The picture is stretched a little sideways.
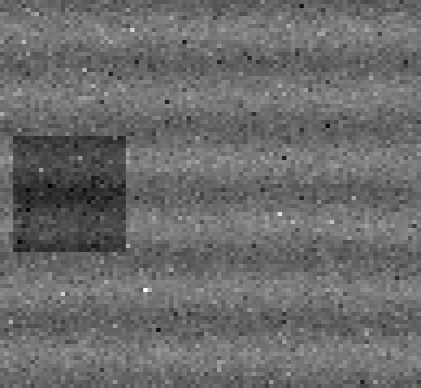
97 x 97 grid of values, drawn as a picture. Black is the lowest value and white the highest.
Stripes running across repeat 6 times from top to bottom. In the middle left lies a patch that is lower than the rest. The middle left is the ninth with the lowest average.
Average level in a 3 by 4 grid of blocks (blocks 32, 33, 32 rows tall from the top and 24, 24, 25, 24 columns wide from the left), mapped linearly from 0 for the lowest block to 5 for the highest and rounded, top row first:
5 5 5 5 | 0 4 5 5 | 5 5 5 5
